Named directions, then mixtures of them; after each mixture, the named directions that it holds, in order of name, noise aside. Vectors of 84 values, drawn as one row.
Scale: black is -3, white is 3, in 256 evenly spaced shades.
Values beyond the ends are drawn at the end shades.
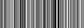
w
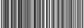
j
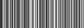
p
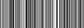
w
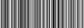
j, w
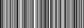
j, p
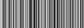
p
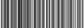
j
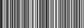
p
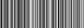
j, p, w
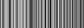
j, p, w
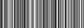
p, w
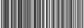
j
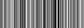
w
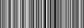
j, p, w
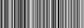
j, p, w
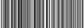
j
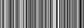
j, w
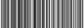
j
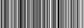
j, w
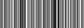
w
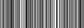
w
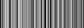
j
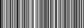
j, p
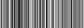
j, p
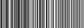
j, p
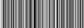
j, p, w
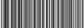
j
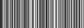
p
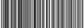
j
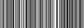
w
